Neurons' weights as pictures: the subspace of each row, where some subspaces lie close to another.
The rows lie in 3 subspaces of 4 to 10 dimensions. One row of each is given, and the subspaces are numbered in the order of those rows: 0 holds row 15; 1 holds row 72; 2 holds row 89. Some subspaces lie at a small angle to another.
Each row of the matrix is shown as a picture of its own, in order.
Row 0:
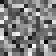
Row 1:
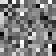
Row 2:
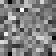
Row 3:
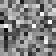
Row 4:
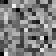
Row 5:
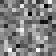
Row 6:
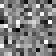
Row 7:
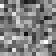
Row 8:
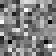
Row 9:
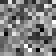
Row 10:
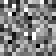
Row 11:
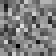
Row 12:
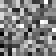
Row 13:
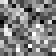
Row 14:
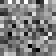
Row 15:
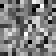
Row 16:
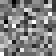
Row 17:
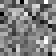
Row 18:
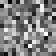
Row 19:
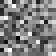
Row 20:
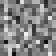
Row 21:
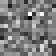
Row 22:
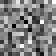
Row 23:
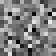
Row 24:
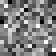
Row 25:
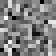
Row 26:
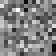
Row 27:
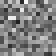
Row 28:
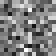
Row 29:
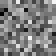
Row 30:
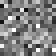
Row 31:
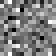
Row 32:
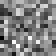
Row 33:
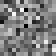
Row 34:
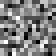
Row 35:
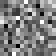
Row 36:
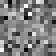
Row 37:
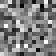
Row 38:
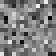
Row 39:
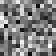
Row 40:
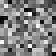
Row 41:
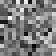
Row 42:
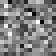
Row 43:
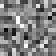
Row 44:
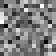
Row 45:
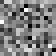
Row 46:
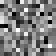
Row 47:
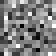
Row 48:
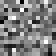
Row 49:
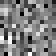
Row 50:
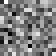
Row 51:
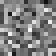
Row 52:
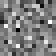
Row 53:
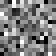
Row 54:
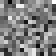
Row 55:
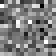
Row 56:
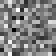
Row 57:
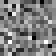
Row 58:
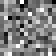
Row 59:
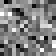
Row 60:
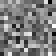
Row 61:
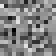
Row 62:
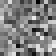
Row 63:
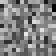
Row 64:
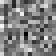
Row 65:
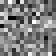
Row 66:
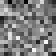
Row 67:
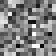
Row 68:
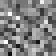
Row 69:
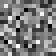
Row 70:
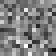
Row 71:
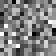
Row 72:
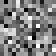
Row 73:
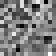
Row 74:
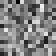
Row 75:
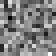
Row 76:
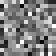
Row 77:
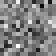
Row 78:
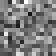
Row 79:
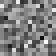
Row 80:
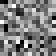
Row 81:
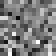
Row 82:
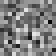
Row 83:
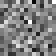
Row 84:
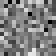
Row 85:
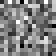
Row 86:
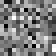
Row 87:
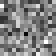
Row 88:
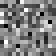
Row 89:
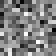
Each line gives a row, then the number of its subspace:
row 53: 2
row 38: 2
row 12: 2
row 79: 0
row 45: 1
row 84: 2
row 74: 0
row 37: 2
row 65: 1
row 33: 1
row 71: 2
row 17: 2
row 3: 1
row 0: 2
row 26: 2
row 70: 1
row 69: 0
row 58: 2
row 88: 1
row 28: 2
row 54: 2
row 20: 0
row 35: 0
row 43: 0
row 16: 2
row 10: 1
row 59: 2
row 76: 2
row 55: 0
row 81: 0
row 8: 1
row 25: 1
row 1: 2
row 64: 2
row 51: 1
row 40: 0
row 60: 2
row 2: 0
